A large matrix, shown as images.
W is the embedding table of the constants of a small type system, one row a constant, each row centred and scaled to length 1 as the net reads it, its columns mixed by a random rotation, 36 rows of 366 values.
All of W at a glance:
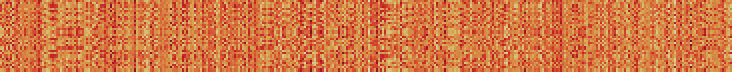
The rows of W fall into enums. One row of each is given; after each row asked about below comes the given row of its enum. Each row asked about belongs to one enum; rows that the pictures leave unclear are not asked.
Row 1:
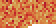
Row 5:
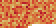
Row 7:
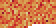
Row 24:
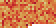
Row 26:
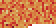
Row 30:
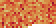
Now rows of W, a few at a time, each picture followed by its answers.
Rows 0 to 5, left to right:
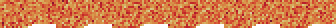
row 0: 30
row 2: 5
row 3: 5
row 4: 7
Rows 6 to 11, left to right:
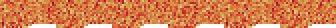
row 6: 30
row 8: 1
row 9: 5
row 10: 30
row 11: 7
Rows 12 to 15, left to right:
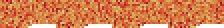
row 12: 1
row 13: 26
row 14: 24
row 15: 30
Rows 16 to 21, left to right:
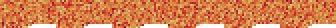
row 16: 30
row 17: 24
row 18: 26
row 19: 5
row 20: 7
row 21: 1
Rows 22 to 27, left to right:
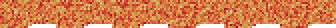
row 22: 7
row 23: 24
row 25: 5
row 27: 5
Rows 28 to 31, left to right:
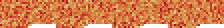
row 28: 5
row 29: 1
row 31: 26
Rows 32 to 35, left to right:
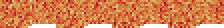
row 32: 1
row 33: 7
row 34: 30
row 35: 30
